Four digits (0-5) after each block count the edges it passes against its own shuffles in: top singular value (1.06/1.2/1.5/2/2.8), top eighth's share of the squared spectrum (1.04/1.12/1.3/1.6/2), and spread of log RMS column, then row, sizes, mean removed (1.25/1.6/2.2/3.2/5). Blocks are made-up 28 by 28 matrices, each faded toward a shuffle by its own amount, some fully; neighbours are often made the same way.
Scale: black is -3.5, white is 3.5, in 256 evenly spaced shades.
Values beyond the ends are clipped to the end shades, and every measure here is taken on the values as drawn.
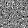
2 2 1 0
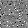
1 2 1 0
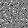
0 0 0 0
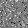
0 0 0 0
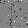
0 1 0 0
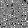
2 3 1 0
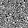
0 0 0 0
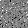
0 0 0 0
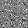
1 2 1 0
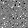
2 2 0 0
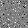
2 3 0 1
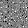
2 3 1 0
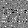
3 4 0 2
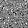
0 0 0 0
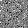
1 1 0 0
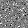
0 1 0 0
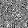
2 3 1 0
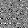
3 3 0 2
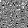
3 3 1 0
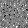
0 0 1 0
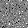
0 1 0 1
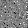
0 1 1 0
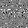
2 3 0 2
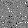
2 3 0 1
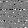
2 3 0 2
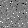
0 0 0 0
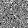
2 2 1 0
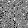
2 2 1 0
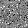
0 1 0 0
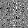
2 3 2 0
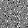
2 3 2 0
